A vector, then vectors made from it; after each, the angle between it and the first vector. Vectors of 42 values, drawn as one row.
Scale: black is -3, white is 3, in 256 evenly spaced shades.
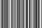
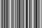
nearly parallel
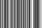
partly aligned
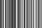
orthogonal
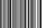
nearly opposite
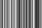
partly aligned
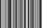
nearly opposite
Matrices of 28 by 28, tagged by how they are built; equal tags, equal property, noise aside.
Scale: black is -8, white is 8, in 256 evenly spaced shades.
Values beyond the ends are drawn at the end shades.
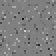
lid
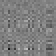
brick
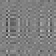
brick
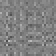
brick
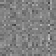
brick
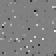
lid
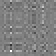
brick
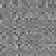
brick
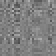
brick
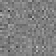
brick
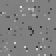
lid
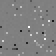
lid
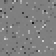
lid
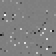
lid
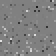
lid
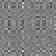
brick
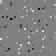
lid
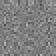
brick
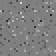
lid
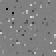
lid
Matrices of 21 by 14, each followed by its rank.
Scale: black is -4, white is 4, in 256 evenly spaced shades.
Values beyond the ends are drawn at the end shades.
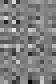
three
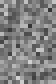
full rank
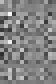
three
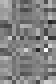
three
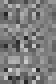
three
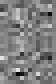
three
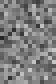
full rank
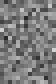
full rank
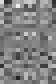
three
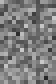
full rank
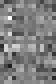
three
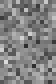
full rank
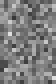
full rank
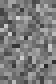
full rank
